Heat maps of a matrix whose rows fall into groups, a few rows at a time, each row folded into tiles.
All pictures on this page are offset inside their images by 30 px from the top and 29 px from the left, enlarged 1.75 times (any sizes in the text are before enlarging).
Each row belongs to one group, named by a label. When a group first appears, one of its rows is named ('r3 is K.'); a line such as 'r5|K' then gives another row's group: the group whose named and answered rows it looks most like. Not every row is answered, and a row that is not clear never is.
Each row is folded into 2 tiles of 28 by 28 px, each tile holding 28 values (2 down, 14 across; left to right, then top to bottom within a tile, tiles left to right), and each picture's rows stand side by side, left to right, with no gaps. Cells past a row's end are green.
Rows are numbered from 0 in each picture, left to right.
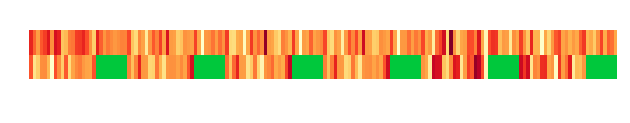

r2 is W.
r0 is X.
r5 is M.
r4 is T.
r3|W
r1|W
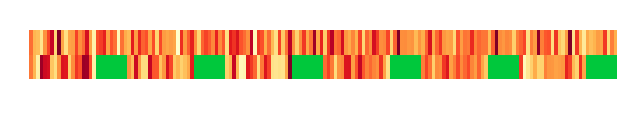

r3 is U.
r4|U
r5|X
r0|T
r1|M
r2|M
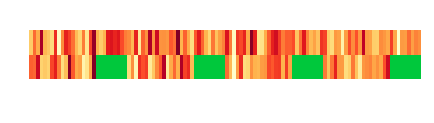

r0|M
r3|W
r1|T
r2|X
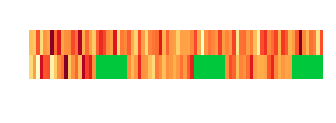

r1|W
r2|U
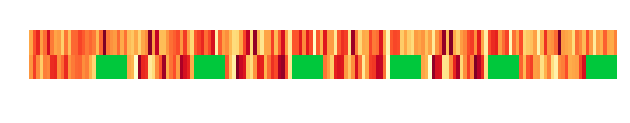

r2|T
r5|W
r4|T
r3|T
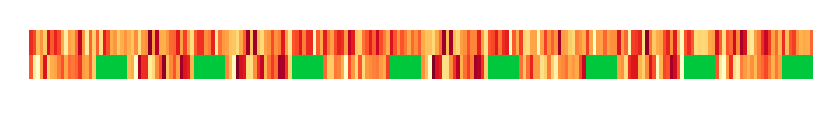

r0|X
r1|T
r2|T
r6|T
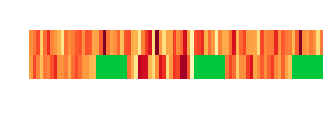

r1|T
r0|U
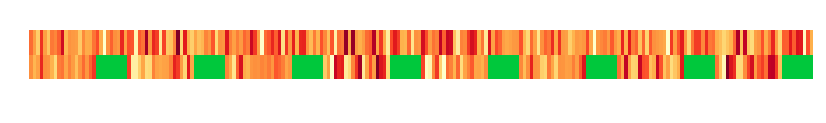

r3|T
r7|T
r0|W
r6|M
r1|X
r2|X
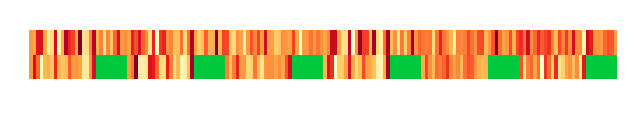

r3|M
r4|U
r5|X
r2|W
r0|M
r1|M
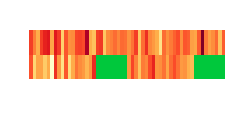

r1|U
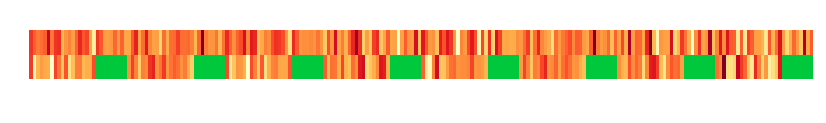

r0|X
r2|X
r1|U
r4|X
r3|W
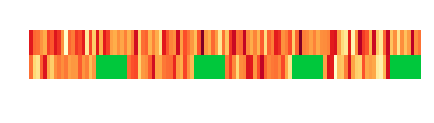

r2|U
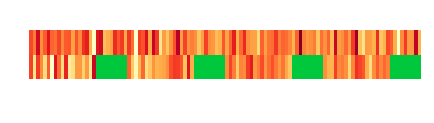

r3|W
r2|U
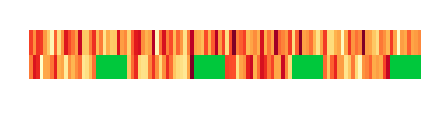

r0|M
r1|M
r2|U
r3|W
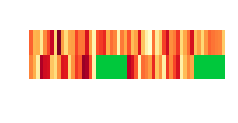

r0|T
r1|M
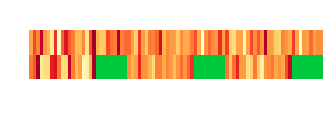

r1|W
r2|W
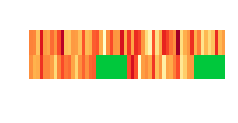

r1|M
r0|W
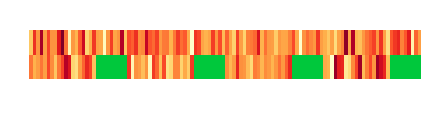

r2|W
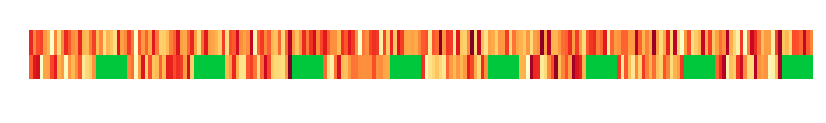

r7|M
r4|X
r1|X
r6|X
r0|M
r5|T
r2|M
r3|X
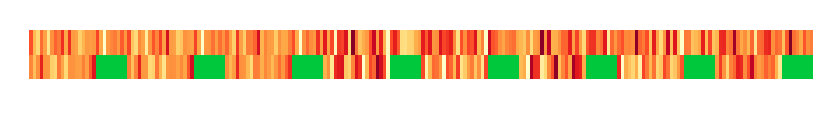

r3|T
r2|W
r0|W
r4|X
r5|T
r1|W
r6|X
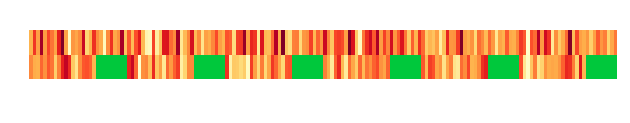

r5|X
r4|W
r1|M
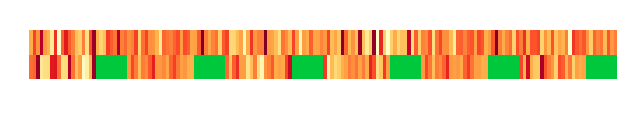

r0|M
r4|U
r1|U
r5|M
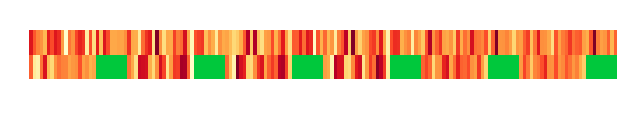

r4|U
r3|T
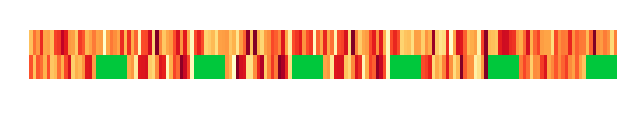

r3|T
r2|T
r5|U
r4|M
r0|W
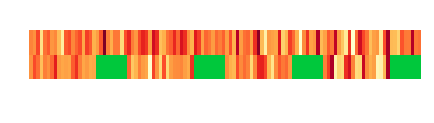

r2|W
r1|X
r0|U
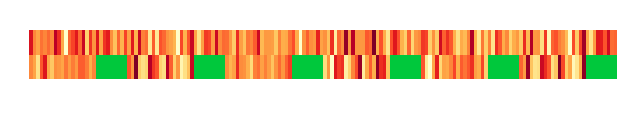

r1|M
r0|X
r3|T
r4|X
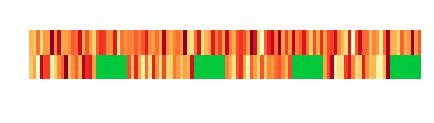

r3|M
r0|T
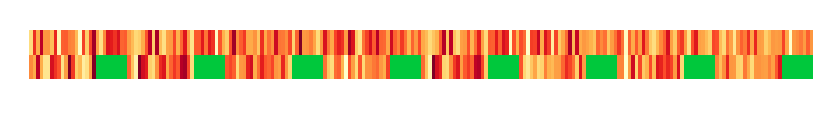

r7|W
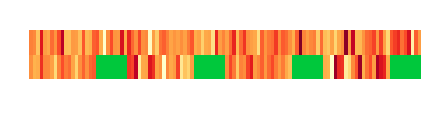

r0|W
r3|T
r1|M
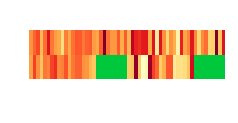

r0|U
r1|M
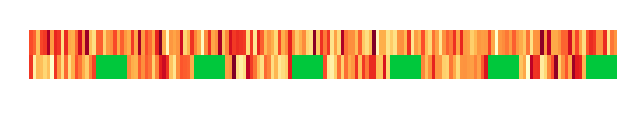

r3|X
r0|X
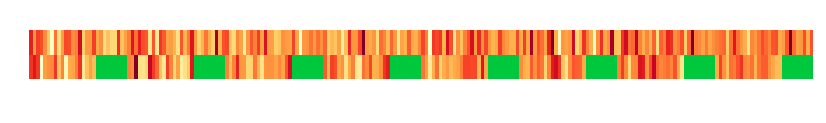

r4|X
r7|U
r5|W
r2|W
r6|U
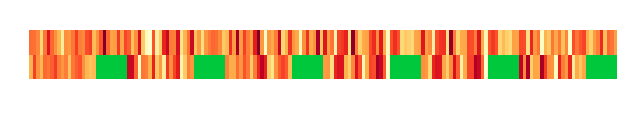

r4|T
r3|T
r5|M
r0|U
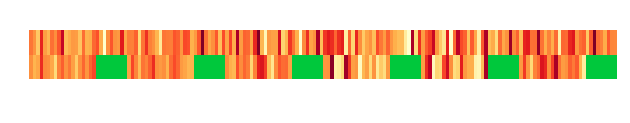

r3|M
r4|M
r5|U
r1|U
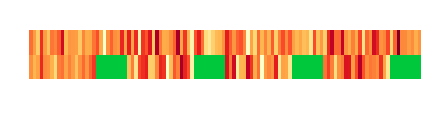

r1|T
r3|U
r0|W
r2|M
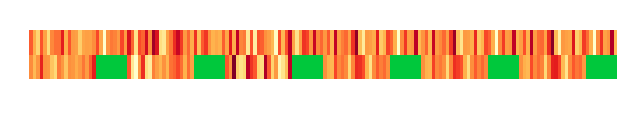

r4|W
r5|W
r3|W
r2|M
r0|W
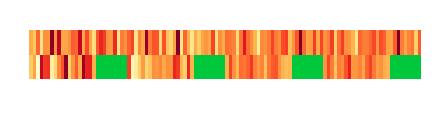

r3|U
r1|X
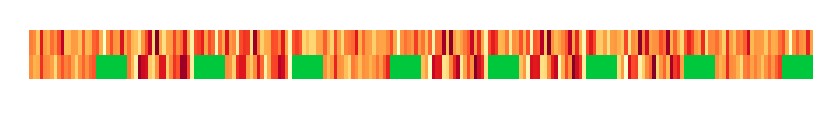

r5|T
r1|T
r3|W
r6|T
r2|T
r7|W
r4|T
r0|W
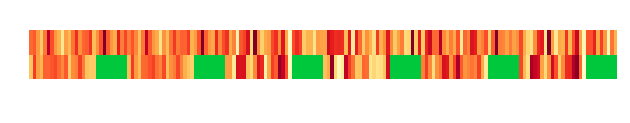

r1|U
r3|M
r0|U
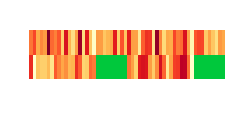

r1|T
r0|X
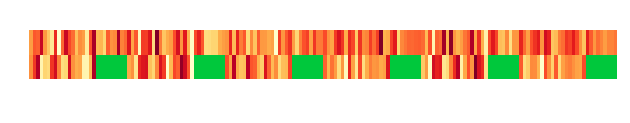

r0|M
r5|X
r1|T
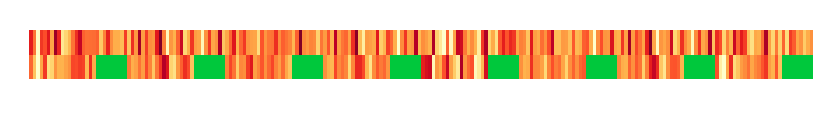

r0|X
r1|W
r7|X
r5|W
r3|W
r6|W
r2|U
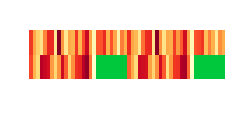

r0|T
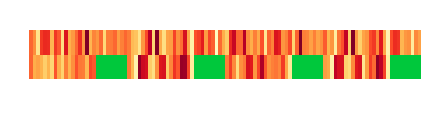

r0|X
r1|T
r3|T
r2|U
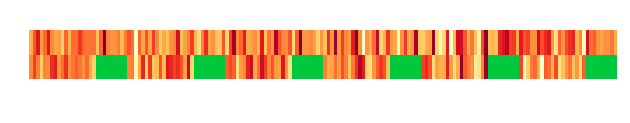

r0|U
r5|X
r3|W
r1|X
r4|M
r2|U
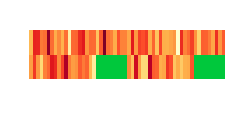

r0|U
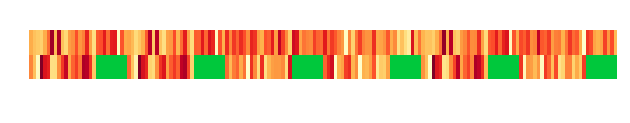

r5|X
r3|M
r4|T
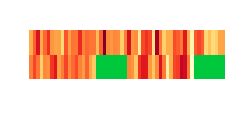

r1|T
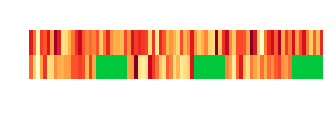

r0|X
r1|M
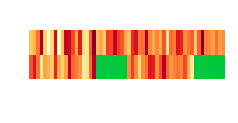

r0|M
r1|U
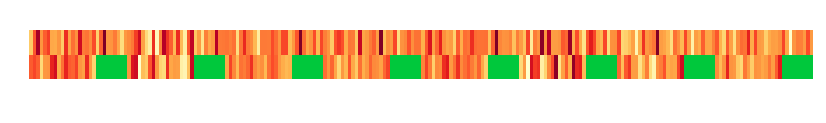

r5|T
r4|U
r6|W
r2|U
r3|X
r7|W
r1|M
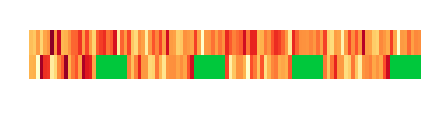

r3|W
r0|T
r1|W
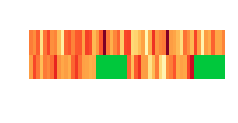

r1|W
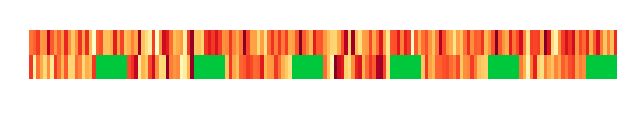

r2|U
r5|X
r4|U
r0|X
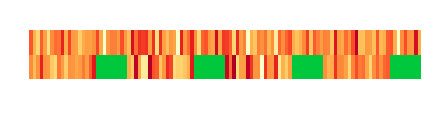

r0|W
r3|W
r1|M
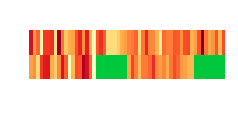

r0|T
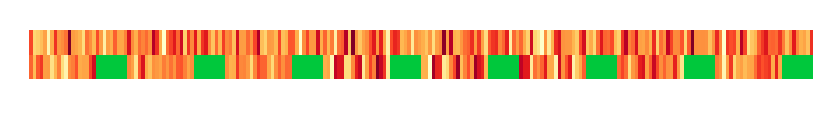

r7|X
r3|T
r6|U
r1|X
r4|T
